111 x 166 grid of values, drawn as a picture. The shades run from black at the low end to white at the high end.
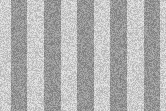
Stripes: upright, repeating 5 times. Average level on the scale: 70%. Histogram: flat. Slope: none.
